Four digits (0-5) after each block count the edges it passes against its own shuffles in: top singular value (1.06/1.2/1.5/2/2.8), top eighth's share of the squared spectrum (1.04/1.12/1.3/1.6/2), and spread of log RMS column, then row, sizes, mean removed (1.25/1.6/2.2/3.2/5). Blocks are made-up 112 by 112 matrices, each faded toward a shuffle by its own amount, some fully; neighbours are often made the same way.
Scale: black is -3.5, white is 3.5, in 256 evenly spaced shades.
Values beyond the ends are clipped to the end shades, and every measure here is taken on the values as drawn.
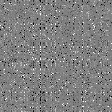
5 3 2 1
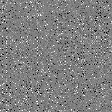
4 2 1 1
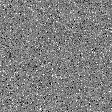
1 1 0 0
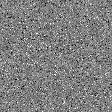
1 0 0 0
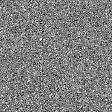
2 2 1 0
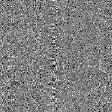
4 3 3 1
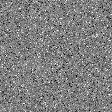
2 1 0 0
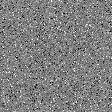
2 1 1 0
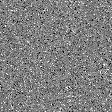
1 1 1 0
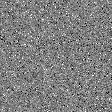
0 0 0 0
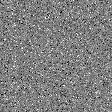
0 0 0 0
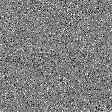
0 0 0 0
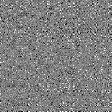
4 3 2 2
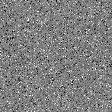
1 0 0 0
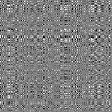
5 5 4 4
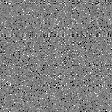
4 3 1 2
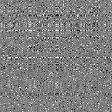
5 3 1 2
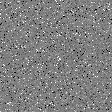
0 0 0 0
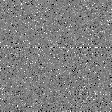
4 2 0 1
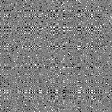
5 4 3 3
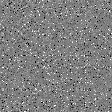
3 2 1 1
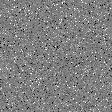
0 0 0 0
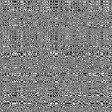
5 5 3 4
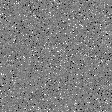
0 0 0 0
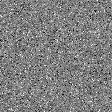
3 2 0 0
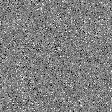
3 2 0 0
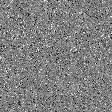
1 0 0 0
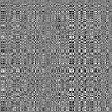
5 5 4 4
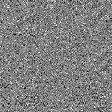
4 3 1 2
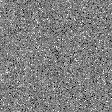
3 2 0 0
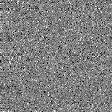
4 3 1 1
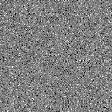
4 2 1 1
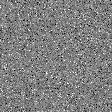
0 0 0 0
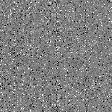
4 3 2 1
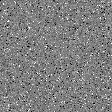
3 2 0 0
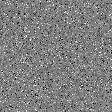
0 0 0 0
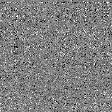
1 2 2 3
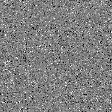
1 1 1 2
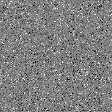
1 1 1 2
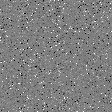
2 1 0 0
